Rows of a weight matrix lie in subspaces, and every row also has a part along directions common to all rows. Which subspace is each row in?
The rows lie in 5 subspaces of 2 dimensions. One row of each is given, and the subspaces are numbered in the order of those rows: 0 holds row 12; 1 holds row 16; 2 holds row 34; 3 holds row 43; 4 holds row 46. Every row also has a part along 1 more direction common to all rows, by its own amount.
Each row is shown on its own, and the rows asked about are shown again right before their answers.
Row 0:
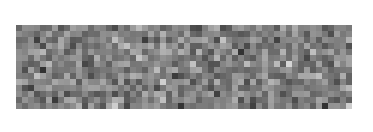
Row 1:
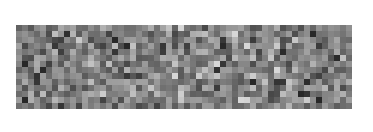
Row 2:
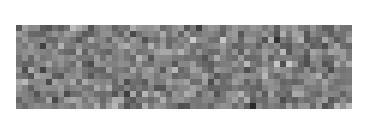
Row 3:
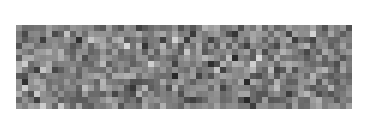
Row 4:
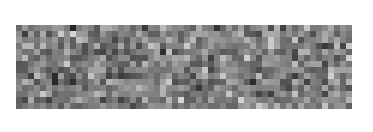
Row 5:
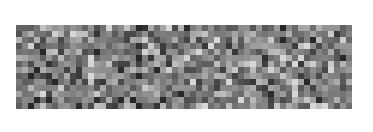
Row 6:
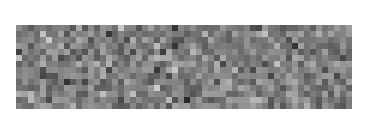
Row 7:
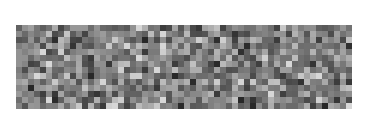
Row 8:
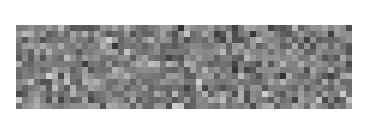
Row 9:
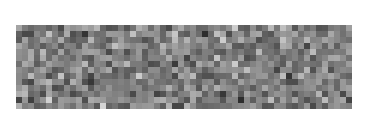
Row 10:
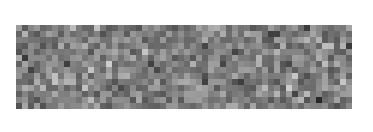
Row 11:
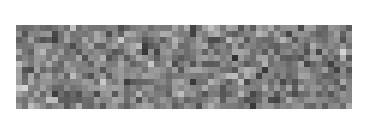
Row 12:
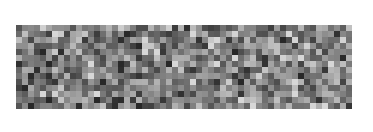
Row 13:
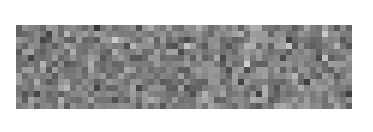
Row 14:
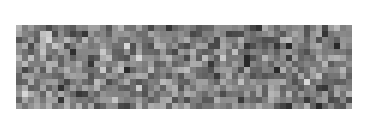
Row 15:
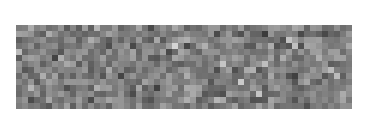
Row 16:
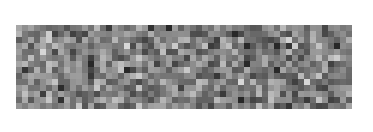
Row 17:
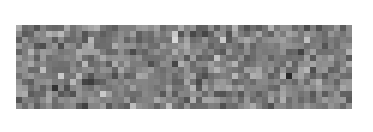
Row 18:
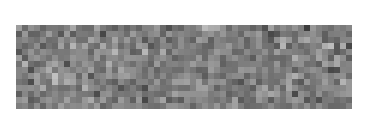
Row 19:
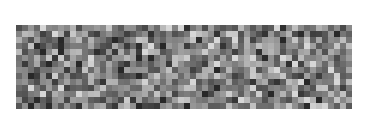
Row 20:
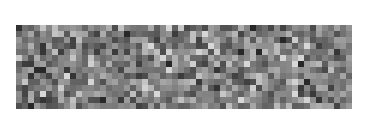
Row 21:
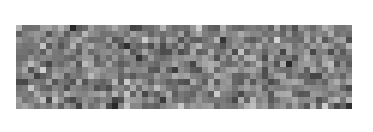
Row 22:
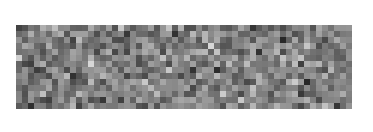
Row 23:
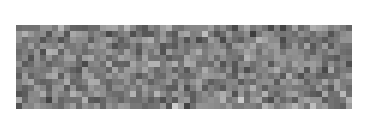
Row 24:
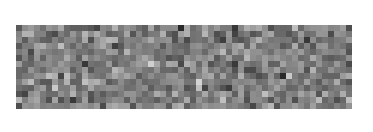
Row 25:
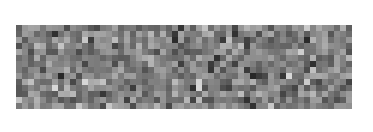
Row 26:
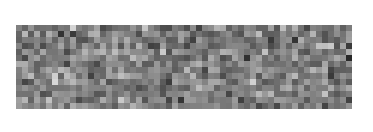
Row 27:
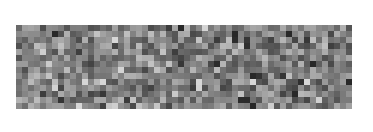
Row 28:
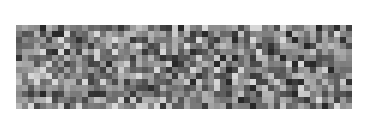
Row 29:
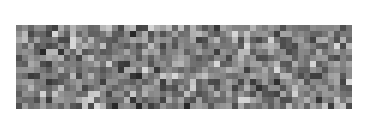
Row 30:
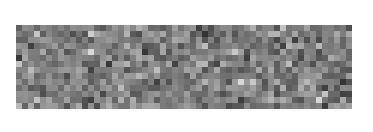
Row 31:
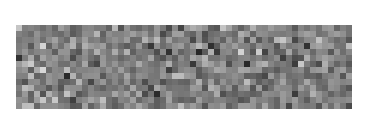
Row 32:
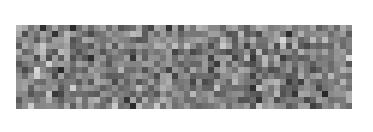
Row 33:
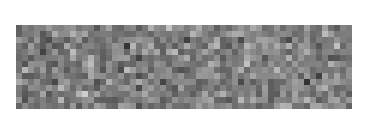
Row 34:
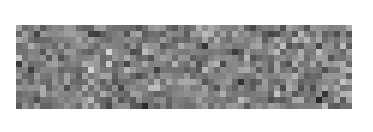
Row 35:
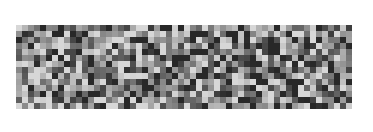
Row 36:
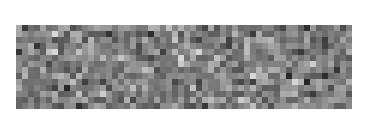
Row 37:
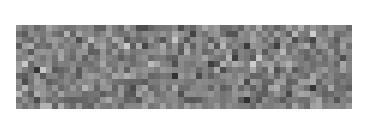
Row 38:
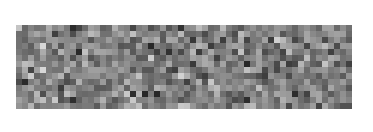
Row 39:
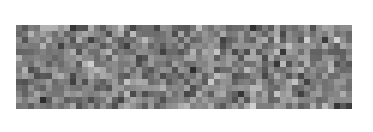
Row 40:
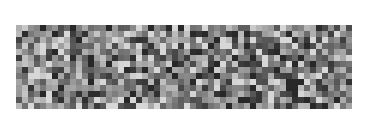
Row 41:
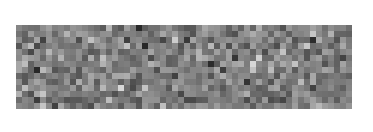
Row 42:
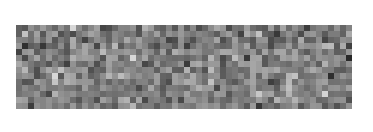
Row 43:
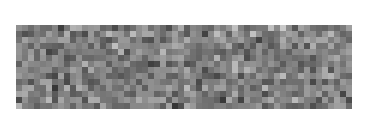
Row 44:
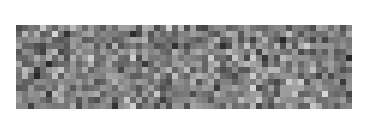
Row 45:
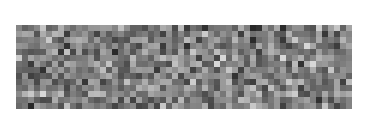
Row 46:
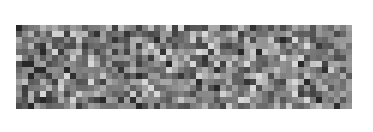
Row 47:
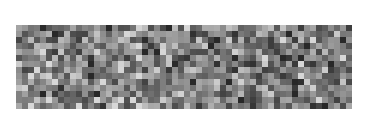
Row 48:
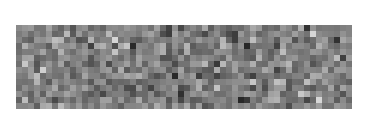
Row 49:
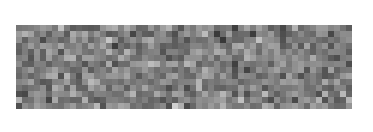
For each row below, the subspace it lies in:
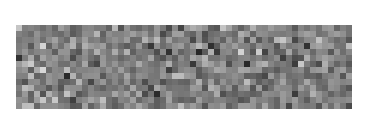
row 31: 4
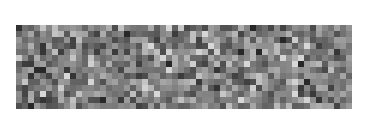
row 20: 4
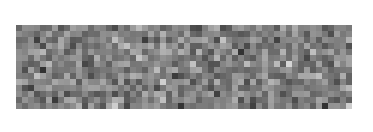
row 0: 4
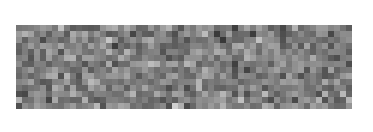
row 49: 3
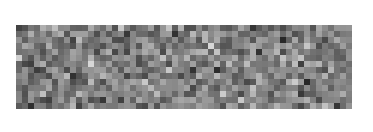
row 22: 4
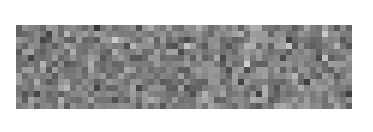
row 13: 1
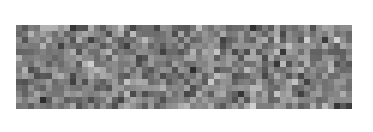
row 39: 4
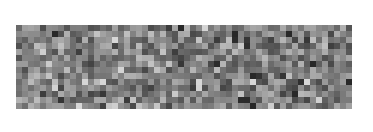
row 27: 3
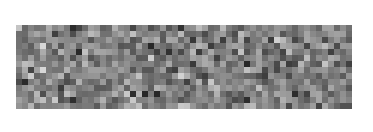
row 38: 4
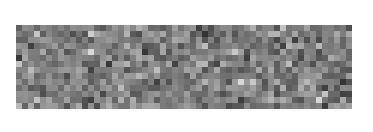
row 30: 2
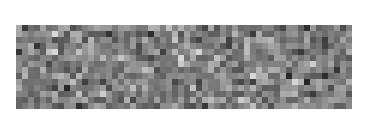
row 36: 3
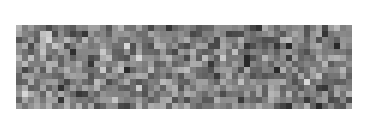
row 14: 1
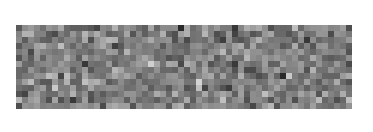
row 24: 3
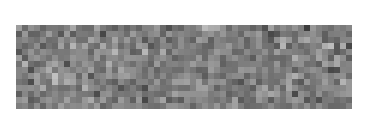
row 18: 2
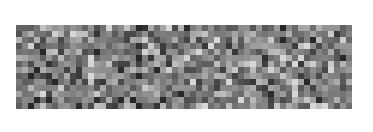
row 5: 0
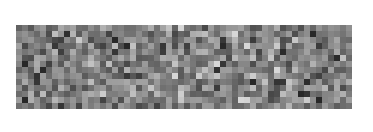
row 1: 0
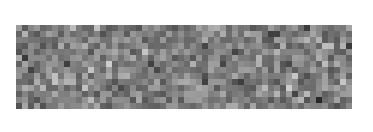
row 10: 2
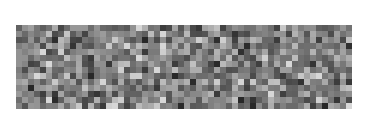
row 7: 4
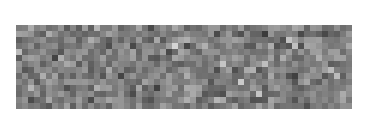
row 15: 1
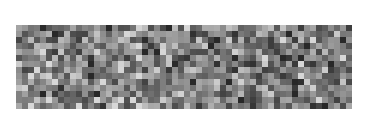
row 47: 0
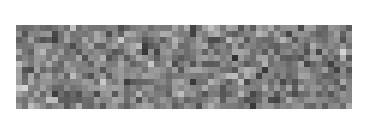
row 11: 0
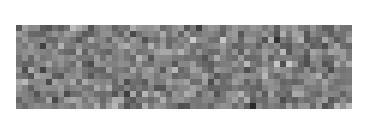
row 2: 4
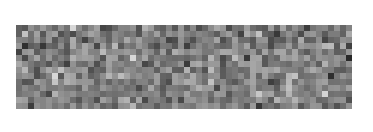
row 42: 2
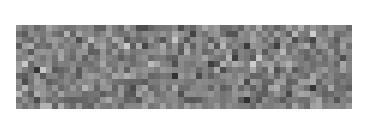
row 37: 0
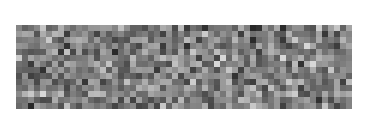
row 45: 1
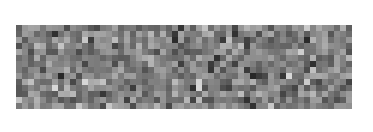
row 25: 3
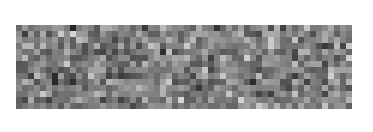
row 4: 2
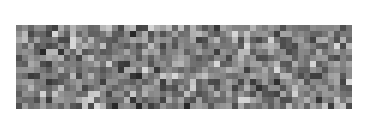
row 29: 4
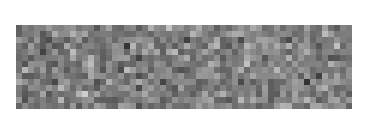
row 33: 1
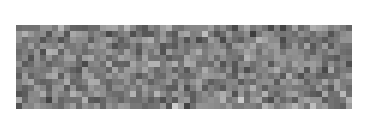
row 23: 3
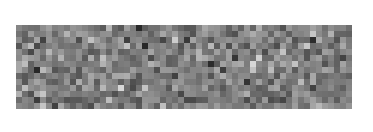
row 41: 0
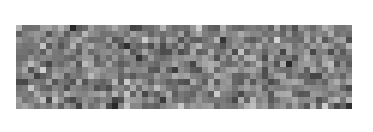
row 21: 4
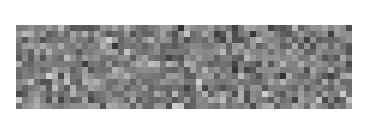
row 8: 3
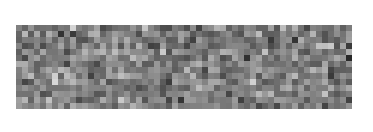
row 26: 2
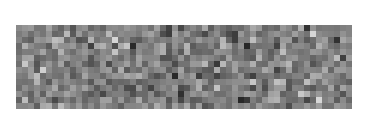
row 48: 0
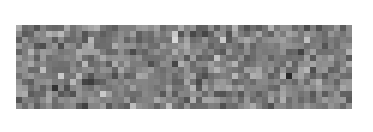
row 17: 3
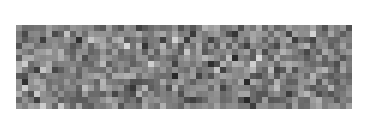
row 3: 0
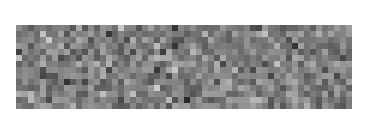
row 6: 1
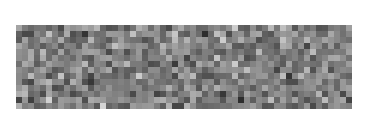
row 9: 3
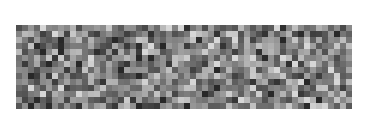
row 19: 1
